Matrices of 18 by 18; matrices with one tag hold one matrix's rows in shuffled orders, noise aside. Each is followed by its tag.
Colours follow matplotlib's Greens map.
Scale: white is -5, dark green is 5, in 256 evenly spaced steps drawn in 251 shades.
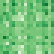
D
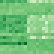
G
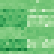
G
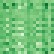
D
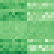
G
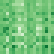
D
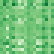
D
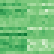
G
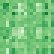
D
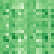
D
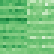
G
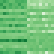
G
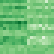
G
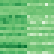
G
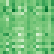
D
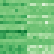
G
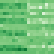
G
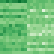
G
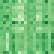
D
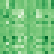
D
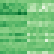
G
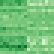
G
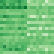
G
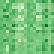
D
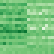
G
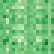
D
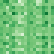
D
